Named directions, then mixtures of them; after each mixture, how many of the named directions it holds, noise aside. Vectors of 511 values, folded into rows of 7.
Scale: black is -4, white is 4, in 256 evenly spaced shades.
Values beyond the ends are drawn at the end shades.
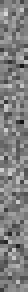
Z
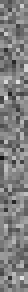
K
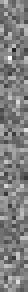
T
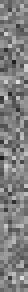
one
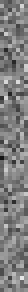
one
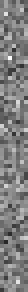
two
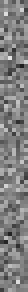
two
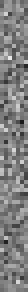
three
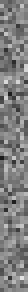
one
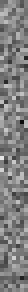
three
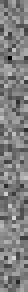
one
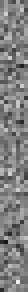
two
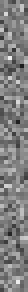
three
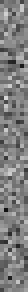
two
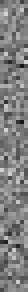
one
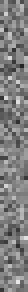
three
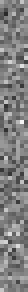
one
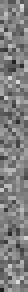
three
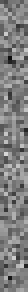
three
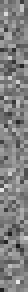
three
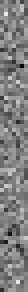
three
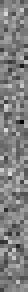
one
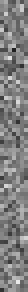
three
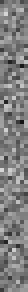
one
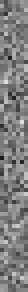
three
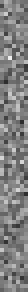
three
